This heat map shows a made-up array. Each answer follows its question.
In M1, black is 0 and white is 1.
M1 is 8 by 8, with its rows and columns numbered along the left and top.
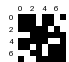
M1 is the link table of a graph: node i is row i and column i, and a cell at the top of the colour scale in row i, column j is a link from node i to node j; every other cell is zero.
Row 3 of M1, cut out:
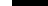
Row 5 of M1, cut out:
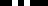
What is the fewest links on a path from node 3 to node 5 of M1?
4
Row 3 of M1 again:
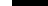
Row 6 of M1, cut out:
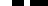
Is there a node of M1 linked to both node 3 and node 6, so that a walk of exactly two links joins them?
yes
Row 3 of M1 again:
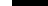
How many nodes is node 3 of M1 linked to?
2
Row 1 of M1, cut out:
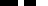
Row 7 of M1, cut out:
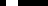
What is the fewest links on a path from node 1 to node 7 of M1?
1
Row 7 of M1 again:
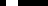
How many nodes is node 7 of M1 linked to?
2
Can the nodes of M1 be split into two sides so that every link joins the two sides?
yes
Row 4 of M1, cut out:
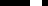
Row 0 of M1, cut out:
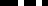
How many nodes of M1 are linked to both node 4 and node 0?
1
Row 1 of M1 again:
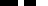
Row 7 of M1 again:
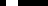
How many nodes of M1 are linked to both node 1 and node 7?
0
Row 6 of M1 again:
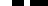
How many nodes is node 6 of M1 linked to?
3
